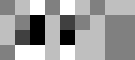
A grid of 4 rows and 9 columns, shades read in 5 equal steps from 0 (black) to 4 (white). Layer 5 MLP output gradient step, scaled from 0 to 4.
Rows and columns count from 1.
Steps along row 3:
down down up down up same down same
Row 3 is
3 1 0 3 0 3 3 2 2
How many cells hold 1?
2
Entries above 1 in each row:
9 7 6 9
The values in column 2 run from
1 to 4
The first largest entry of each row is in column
3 1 1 2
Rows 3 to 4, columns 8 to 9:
2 2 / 2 2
